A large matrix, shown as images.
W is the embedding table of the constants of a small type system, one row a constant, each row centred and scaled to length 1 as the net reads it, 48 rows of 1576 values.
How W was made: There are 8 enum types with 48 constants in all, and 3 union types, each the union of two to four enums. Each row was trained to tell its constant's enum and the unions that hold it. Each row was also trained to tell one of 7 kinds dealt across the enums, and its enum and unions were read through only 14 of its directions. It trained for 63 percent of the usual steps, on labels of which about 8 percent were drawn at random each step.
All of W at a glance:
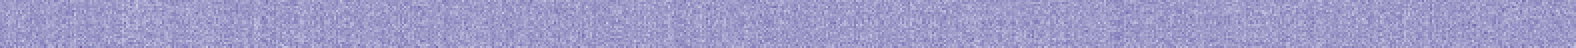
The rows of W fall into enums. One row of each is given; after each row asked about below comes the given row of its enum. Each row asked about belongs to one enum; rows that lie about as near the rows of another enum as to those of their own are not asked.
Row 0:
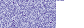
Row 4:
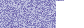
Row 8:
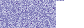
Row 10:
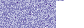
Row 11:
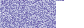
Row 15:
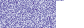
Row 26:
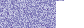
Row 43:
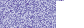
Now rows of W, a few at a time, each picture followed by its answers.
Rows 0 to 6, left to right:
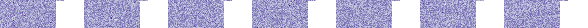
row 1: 43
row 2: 43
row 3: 10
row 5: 15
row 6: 26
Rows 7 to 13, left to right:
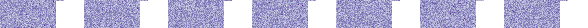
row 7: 11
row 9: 4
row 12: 15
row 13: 10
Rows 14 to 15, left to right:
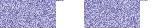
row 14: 4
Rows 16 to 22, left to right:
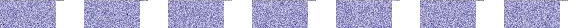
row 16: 4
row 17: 11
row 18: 8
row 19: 4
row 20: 0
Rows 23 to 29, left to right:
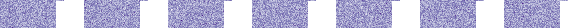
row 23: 0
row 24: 0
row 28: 43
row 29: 10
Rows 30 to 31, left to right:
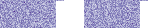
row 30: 8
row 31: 26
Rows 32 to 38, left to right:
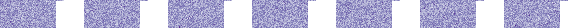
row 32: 4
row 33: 10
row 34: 10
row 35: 0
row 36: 10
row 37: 26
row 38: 0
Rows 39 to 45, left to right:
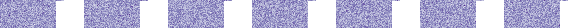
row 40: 26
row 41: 0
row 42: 4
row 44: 15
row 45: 43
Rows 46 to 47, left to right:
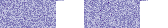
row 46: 26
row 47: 43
